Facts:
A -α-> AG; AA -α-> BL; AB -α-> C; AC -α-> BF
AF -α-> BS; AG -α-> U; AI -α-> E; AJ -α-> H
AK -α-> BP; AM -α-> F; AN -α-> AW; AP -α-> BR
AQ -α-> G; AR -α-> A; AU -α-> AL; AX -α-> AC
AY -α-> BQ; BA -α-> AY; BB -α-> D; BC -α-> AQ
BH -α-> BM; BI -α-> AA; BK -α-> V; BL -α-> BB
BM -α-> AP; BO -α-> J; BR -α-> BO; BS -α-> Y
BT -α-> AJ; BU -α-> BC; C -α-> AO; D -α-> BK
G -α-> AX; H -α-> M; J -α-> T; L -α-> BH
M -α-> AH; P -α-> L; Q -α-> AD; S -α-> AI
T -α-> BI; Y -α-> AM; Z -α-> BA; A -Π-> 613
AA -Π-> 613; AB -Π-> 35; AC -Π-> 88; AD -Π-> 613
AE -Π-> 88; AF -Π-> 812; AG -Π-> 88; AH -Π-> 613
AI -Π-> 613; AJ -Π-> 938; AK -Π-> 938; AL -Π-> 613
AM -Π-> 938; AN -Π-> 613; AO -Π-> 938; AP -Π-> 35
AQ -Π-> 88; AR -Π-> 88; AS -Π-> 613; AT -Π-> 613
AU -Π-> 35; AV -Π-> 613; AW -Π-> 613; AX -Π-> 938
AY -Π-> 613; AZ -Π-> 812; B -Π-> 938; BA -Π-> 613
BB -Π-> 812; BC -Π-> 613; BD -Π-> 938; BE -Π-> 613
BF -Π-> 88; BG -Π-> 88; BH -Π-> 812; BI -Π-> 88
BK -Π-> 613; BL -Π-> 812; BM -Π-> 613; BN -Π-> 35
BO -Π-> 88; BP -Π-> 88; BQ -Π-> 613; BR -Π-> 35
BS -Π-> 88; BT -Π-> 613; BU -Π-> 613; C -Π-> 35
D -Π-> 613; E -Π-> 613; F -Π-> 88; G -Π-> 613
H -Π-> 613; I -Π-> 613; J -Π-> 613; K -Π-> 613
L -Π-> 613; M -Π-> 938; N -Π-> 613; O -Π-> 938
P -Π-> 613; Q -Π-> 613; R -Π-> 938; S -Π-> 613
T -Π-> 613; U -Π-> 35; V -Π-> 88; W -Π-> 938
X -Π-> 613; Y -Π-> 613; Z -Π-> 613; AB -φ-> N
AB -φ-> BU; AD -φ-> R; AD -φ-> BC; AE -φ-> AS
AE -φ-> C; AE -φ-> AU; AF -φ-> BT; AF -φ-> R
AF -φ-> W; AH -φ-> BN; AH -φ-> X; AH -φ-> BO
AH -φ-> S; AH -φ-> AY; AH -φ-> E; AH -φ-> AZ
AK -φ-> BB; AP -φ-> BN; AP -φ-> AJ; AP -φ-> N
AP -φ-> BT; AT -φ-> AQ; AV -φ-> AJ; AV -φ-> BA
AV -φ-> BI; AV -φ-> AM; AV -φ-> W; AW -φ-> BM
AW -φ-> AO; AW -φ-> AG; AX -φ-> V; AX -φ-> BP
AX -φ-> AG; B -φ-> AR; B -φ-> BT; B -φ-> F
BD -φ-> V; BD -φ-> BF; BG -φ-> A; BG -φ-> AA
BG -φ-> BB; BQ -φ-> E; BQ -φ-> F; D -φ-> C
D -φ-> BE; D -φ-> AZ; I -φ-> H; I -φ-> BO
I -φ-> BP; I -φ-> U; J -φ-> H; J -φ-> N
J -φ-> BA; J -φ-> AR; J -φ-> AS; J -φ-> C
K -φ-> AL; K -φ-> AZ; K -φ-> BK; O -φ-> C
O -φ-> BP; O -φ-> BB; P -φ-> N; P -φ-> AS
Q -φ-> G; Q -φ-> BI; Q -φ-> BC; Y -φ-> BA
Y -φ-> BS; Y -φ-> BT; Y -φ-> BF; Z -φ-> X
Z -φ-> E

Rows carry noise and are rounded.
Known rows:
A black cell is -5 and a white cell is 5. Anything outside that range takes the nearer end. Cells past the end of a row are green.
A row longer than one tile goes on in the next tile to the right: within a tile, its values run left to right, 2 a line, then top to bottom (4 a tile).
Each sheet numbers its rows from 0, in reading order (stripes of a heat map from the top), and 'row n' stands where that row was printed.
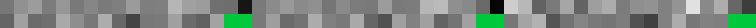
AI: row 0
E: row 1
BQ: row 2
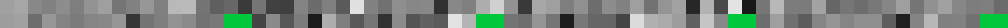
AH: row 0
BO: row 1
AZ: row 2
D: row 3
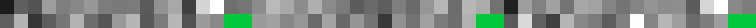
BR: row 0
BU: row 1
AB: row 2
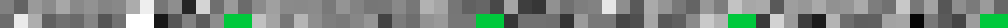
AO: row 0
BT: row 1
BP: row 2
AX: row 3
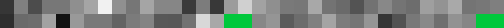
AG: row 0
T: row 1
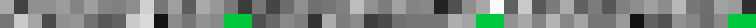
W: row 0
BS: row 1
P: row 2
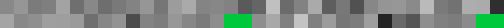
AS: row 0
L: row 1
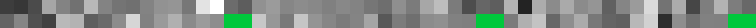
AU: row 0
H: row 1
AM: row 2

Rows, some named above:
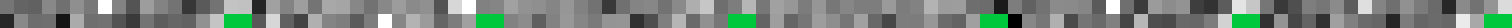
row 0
AC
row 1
AB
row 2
AA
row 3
AI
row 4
AQ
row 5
BI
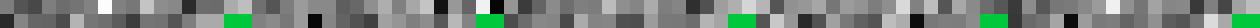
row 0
AE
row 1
BH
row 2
F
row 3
BD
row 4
AG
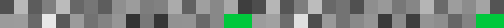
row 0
BM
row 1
BM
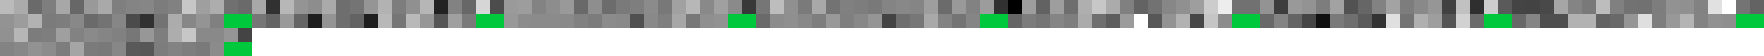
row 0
BA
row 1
AF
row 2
X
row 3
K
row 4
U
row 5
BL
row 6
AU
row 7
I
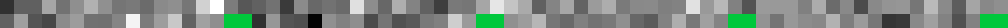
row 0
BN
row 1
V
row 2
AY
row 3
Y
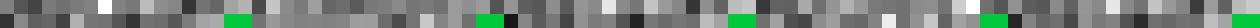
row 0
AE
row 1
BK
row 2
BG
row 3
BN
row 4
BG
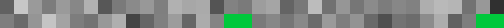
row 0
A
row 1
AW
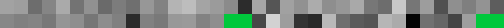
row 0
AN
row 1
AX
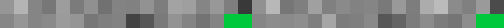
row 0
AV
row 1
I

